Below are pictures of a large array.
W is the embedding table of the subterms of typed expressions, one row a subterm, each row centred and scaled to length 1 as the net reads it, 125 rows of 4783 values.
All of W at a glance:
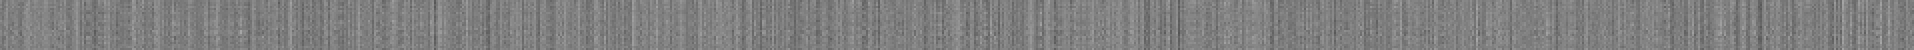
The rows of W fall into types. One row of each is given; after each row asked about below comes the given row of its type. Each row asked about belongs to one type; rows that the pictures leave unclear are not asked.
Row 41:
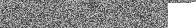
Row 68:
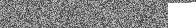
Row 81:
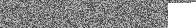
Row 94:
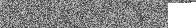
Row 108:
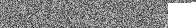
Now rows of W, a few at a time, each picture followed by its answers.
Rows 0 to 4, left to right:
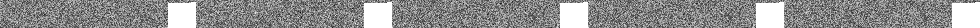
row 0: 68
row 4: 94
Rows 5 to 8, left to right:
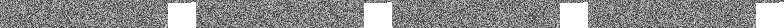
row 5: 108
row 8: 108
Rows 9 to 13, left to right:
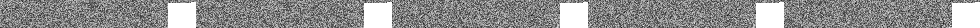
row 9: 41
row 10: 81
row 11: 108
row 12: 108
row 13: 68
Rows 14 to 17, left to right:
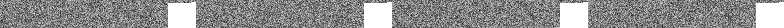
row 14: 41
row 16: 94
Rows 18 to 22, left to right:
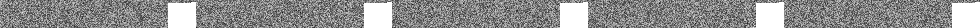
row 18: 94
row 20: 68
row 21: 68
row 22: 68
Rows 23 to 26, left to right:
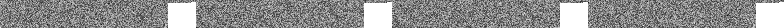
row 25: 94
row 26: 108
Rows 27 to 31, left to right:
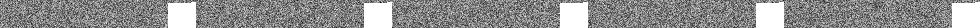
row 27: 108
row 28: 81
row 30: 68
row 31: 41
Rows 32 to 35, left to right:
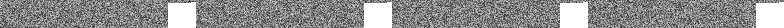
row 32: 94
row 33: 81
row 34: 81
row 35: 81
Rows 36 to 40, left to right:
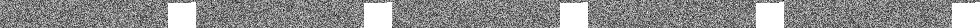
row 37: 41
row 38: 68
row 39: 108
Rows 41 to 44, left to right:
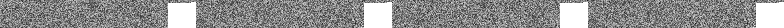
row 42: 68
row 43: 41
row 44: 68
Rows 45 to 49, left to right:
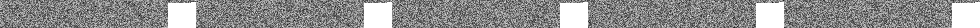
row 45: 94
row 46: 41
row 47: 68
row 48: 68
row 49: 81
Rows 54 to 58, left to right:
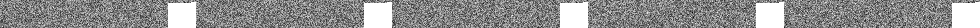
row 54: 41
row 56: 68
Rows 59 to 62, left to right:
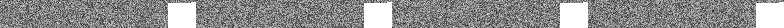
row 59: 81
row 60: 81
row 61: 81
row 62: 68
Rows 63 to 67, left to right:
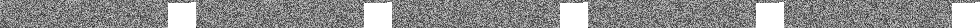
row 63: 41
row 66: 81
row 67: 81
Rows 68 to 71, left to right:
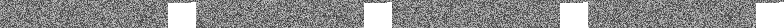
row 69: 41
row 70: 81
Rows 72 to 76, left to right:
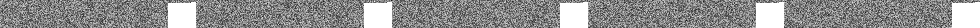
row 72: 81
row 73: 41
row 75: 41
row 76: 68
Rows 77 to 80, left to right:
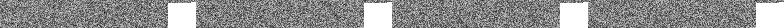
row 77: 81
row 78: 94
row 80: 68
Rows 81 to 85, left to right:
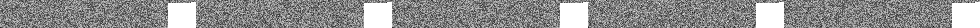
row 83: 81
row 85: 81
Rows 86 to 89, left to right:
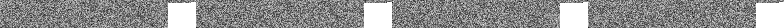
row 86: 41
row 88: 108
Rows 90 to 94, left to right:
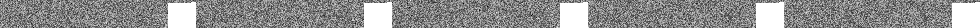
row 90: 108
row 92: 41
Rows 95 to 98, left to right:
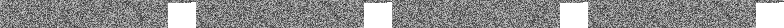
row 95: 94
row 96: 94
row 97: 68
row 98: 94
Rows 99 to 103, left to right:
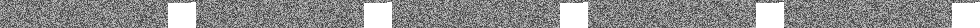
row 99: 68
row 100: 68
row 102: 94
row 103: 81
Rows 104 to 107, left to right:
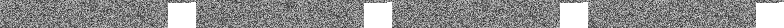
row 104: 41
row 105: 41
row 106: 41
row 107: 41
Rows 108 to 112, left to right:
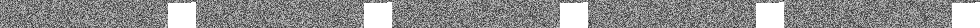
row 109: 108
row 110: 41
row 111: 68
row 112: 94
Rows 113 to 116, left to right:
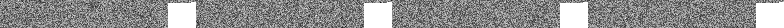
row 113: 41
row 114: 68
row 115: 68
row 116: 81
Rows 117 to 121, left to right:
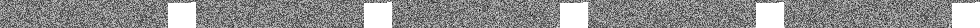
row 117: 68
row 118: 81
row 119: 41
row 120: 68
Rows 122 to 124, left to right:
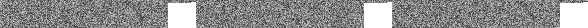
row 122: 94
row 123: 81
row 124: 94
